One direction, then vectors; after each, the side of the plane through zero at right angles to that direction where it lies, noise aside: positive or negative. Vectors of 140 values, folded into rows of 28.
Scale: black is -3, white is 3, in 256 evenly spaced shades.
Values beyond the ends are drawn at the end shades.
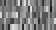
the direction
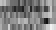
negative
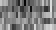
negative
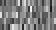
positive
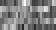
positive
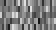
positive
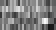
negative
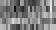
negative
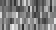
positive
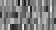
negative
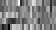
positive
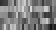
positive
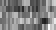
positive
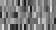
negative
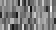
negative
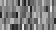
negative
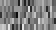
negative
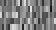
positive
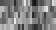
positive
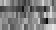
negative
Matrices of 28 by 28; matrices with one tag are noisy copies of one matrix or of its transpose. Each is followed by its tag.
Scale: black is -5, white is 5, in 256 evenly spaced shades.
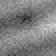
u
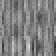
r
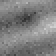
u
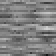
r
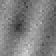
u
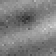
u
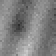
u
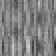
r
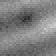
u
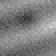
u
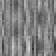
r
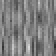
r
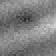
u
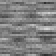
r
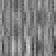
r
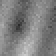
u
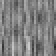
r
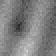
u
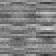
r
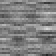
r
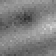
u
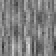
r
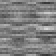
r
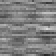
r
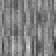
r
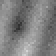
u
